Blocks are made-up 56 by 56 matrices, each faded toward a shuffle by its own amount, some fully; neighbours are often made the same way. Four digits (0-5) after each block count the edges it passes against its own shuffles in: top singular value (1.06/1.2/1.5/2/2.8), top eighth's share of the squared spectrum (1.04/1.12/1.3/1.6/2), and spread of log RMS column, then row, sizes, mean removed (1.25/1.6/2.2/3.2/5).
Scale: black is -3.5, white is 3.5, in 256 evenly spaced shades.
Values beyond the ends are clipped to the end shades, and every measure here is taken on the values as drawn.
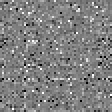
3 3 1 1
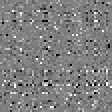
4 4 1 2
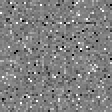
2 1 0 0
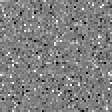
1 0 0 0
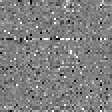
4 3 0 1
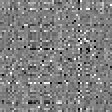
4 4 2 2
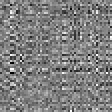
4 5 3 3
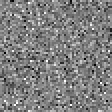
2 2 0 0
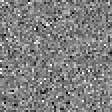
1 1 0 0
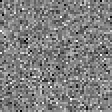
3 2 0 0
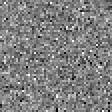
0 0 0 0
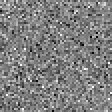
0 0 0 0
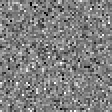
0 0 0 0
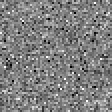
0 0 0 0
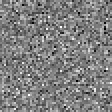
0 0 1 0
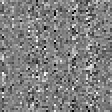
1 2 3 0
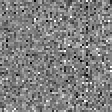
2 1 2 0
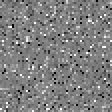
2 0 0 0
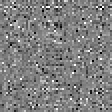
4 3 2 1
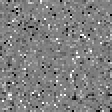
2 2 0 0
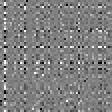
5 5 3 3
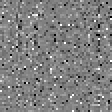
3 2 1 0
